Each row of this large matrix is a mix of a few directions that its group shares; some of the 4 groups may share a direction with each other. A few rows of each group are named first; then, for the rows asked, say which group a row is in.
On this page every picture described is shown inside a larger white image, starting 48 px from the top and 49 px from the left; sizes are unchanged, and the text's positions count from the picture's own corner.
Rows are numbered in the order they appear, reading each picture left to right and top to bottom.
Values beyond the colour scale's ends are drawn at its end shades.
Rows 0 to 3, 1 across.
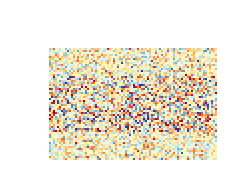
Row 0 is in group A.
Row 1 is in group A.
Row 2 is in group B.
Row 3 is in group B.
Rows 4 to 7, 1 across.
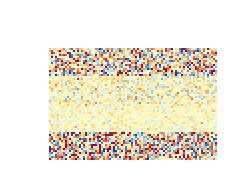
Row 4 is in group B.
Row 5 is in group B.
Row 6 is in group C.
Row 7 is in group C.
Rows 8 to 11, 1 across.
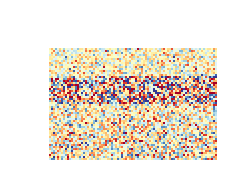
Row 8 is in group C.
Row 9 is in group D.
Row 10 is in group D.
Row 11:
A
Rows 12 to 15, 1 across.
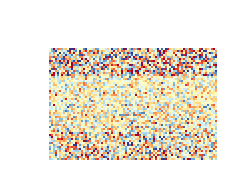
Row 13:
C
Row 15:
B
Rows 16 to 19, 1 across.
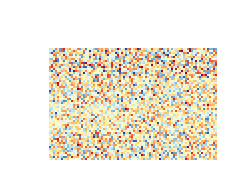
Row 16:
C
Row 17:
A
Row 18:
B
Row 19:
A
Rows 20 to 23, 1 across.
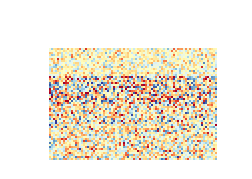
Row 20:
C
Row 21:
A
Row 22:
C
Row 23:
B
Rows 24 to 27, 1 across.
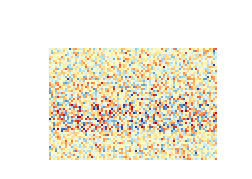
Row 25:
A
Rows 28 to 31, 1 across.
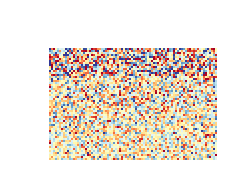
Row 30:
C
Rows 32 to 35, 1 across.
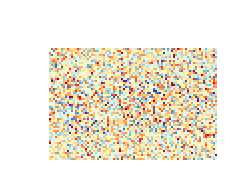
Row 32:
C
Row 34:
B
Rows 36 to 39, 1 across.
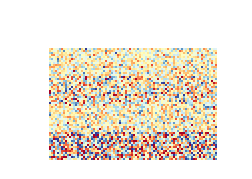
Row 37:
C
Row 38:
D
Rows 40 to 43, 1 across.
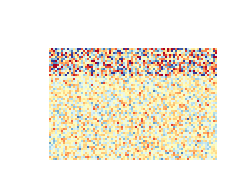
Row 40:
C
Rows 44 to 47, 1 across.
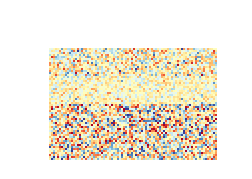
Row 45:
C
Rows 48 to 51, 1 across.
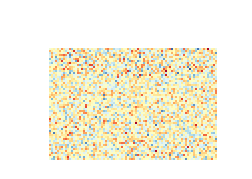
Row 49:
C
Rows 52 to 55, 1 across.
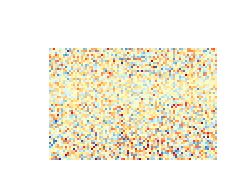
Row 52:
A
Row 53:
A
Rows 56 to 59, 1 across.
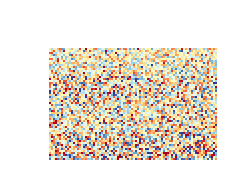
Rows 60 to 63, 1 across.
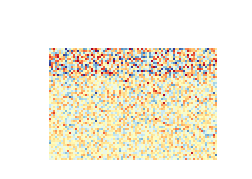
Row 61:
B
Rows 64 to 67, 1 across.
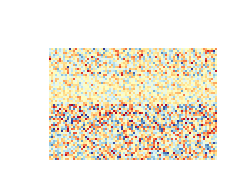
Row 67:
B
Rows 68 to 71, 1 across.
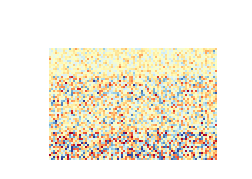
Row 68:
D
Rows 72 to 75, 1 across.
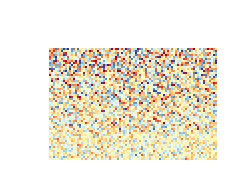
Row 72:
C
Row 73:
D
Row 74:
D
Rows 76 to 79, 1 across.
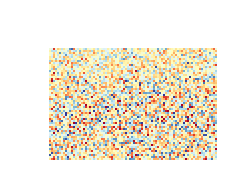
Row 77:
B
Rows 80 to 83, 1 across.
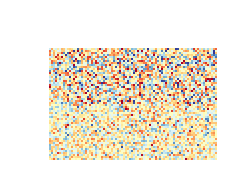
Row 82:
B
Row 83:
A
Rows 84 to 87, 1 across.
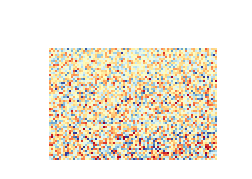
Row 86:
C
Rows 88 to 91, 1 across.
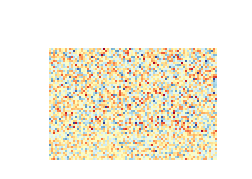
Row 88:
D
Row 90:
C
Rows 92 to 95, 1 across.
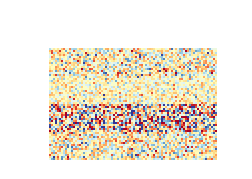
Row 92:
B
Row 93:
C
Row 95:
A
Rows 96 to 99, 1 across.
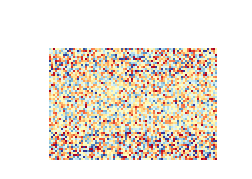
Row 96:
A
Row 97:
B
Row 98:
C
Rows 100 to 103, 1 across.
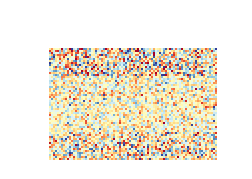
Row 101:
C
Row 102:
D
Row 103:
B
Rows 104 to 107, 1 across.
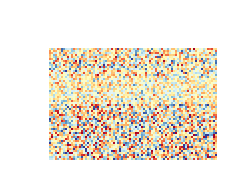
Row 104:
C
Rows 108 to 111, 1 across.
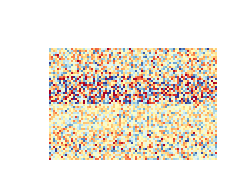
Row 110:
B
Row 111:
C
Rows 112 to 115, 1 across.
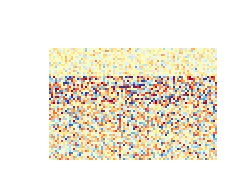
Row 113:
A
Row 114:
B
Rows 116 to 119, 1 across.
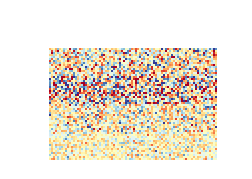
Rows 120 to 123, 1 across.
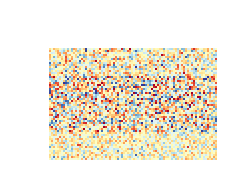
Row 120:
C
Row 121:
A
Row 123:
A
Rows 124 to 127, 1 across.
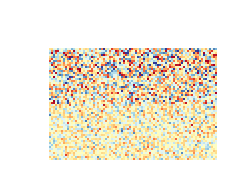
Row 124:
D
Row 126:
D
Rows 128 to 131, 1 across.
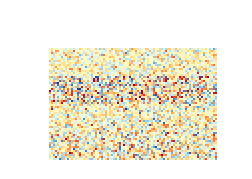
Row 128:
D
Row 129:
A
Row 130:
B
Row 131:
B
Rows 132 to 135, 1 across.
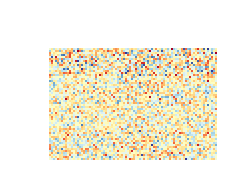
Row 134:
B
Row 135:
A
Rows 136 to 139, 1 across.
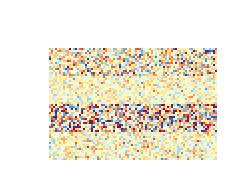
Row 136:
D
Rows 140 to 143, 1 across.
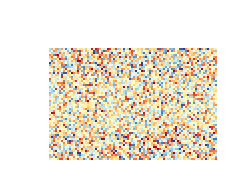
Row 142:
B
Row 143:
D
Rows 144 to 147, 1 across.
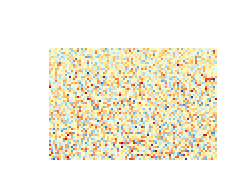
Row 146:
A
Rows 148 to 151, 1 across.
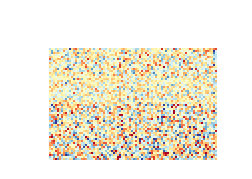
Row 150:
C
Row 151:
B
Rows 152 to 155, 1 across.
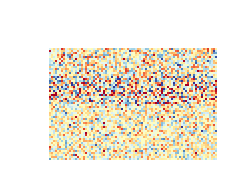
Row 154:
C
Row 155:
C
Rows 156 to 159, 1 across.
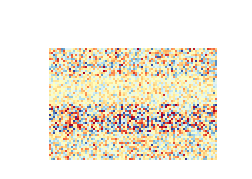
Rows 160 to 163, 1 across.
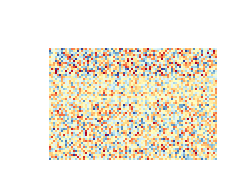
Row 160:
B
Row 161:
C
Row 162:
A
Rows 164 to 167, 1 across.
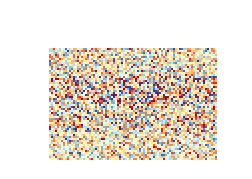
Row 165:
B
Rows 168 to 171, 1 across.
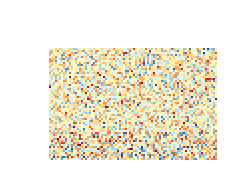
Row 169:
D
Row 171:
A
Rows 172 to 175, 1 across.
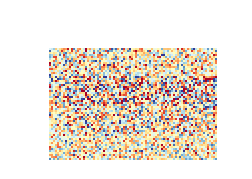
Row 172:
C
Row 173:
D
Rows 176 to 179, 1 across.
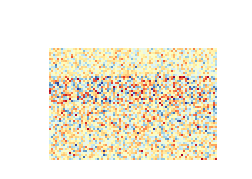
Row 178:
B
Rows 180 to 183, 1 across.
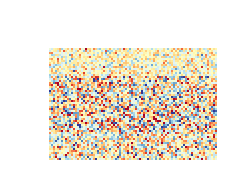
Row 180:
C
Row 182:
D
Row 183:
B
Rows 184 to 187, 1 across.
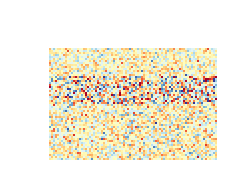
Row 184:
A
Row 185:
D
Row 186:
A
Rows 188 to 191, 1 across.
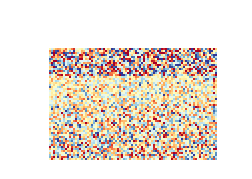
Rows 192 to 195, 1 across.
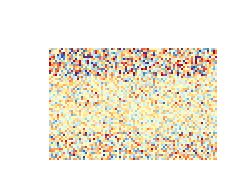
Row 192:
B
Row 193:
B
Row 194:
C
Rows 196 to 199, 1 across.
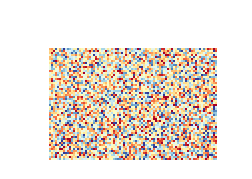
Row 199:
B
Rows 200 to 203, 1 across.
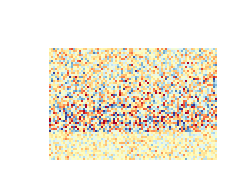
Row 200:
A
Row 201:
D
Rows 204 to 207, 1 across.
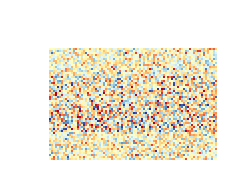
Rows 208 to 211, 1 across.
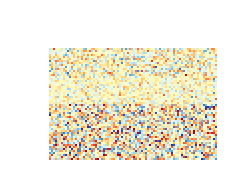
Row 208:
A
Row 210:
D
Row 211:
C
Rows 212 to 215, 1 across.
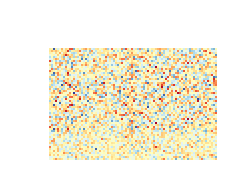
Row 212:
A
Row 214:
A
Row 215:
B
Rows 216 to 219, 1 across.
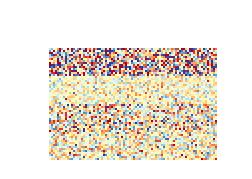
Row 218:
C
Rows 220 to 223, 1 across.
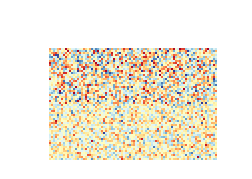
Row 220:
A
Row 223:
D
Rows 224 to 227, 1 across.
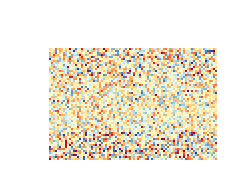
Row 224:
D
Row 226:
A
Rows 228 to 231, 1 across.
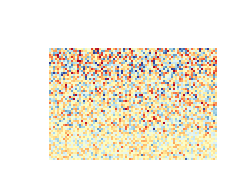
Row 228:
A
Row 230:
B
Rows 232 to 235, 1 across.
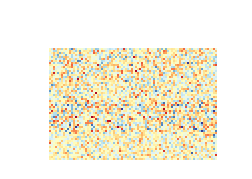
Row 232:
A
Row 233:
B
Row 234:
C
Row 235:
D
